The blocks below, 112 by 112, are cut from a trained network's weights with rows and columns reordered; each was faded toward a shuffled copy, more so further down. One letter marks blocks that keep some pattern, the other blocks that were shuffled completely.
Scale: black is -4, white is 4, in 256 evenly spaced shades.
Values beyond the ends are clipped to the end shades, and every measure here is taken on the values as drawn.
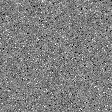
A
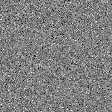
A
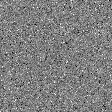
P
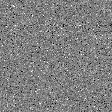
P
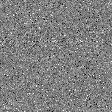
P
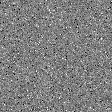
A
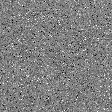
A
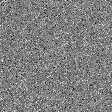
A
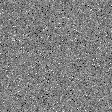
A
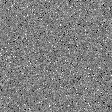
A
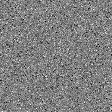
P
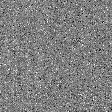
P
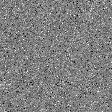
P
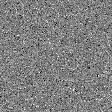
A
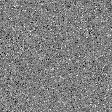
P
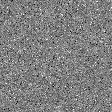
A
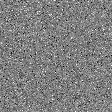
A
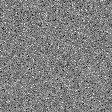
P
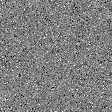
A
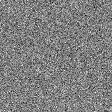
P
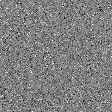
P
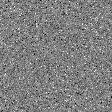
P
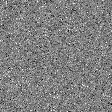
A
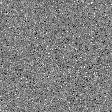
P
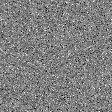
A
